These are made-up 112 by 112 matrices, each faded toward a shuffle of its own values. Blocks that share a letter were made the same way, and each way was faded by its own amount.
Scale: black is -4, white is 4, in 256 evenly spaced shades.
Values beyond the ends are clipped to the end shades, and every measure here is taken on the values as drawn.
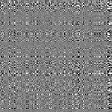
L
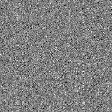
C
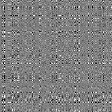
L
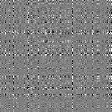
L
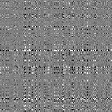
L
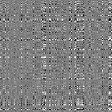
L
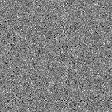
C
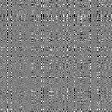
L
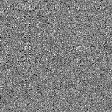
C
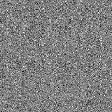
C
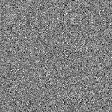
C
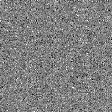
C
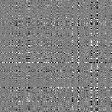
L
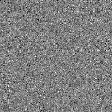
C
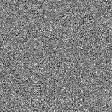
C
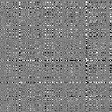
L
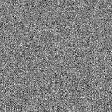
C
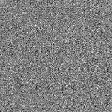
C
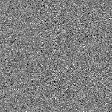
C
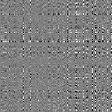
L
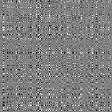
L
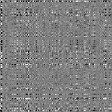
L
